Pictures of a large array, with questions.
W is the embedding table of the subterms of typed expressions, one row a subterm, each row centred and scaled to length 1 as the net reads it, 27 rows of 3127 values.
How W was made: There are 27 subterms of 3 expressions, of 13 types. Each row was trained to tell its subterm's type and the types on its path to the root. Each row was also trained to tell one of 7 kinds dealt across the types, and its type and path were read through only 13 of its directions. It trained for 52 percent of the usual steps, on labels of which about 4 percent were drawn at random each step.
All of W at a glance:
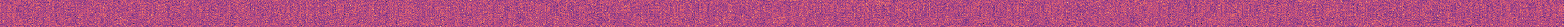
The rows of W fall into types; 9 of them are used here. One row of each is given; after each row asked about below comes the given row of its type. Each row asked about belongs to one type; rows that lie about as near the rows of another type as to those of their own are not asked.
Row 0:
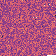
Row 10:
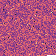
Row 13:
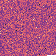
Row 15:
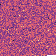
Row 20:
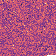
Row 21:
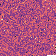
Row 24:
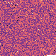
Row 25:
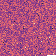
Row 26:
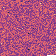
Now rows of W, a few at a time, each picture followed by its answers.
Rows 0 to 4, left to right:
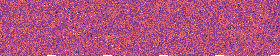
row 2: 21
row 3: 20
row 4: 26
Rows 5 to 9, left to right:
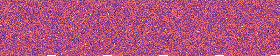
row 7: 20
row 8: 26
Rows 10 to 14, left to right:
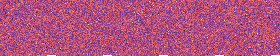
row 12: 25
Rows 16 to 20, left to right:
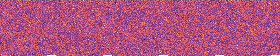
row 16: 26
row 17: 25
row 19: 0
